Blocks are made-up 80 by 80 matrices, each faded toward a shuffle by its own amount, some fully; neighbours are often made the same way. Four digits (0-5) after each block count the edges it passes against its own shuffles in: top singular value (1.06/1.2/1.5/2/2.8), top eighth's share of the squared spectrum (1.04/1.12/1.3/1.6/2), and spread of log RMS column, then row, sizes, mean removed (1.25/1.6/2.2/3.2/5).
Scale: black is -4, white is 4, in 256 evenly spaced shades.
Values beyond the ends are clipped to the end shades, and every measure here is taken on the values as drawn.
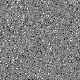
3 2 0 0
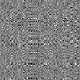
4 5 3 3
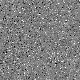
0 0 0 0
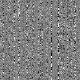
2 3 4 0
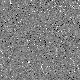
0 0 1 0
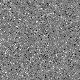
0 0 0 0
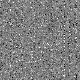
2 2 2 0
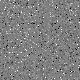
0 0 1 0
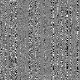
2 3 4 0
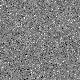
0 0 0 0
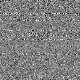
2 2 0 3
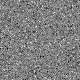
0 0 0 0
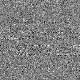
1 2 0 3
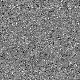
0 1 0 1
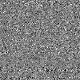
1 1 0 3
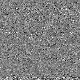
1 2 0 3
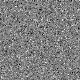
0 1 0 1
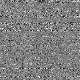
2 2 0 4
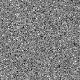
3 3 1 1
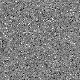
3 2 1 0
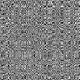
5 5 3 3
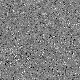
1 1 0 0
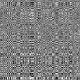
5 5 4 4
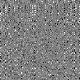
4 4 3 2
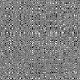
5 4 3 3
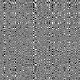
5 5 3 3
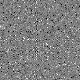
3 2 1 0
